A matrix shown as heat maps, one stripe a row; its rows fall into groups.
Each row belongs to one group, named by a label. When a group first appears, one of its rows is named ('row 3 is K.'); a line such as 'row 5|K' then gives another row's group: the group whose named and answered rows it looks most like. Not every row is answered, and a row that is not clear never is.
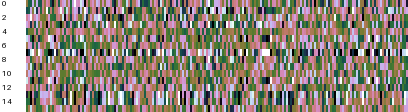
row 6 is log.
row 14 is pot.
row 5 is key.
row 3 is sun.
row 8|sun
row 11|key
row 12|sun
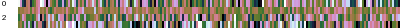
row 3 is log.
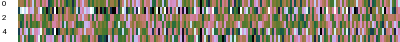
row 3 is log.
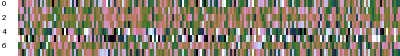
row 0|sun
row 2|pot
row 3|log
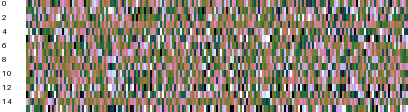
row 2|log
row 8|sun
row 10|sun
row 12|sun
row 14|key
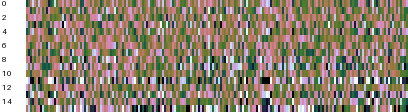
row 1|sun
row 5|log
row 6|sun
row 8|sun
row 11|key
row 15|log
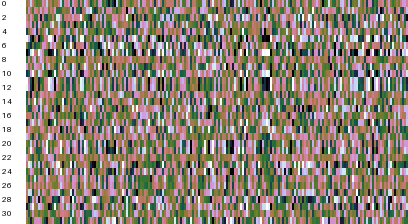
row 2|log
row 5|key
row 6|pot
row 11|key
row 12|key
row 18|sun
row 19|key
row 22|key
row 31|sun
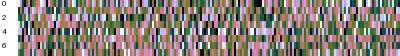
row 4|sun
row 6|sun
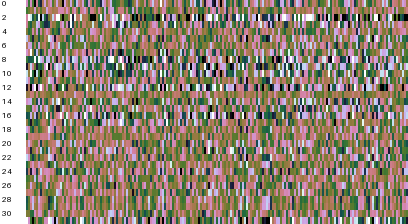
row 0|pot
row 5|key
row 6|log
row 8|sun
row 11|key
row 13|log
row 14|log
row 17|pot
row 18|key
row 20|log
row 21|sun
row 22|key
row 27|log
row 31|key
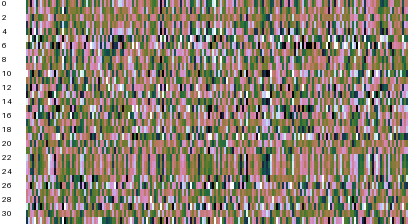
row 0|pot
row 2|key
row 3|pot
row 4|pot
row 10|key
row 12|pot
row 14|key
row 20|sun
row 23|key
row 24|key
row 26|sun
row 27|log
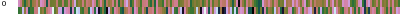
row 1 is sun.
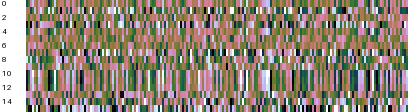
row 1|sun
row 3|pot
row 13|sun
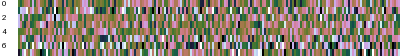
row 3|key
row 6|sun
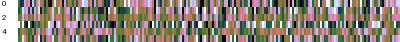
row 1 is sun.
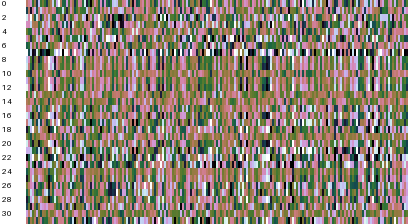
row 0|log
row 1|pot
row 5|sun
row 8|key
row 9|key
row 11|key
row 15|log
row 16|key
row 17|log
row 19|pot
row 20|key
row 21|log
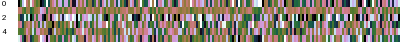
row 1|key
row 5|key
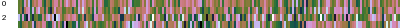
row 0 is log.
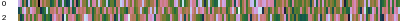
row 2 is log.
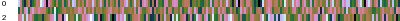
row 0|key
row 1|pot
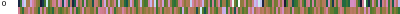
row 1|sun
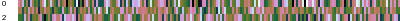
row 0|log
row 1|sun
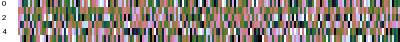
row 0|sun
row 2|log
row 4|log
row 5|key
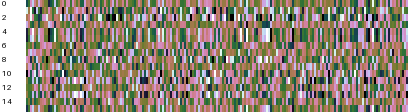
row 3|key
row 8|sun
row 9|log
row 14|pot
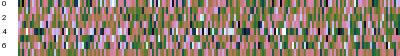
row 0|pot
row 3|key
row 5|pot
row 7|pot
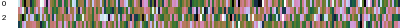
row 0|key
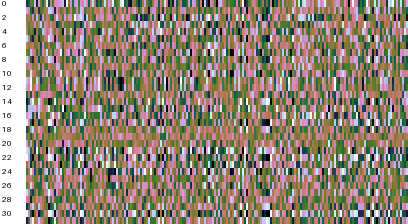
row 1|key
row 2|log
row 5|key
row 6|log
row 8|key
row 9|log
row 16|log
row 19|pot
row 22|key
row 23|sun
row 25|log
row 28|sun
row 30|key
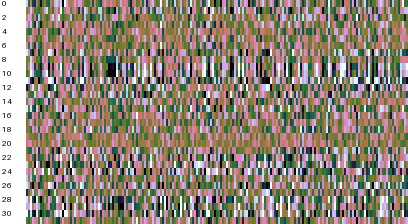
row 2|log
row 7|key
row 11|key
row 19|log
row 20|log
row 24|sun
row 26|key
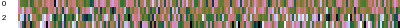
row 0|pot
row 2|log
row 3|key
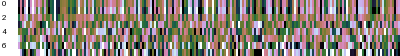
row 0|pot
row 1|pot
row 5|key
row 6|sun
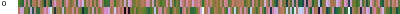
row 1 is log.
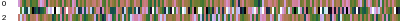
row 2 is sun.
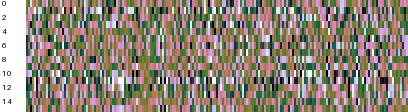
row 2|log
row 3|sun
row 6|pot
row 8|log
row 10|log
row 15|pot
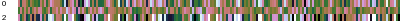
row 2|log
